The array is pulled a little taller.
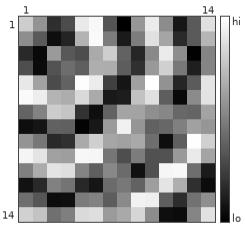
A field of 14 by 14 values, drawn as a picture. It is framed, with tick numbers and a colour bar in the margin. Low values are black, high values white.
No single row or column stands out from its neighbours. No overall slope runs across the table. Rings spread out from the top left. The values spread evenly over their range.
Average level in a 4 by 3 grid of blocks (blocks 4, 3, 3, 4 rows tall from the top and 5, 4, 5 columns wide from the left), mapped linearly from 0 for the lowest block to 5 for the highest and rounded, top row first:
023
513
243
222
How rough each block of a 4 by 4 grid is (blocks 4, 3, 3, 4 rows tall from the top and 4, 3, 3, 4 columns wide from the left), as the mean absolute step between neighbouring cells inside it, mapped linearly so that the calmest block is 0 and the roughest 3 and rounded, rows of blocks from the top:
1 1 1 2 / 1 3 1 1 / 1 2 0 1 / 2 1 1 2
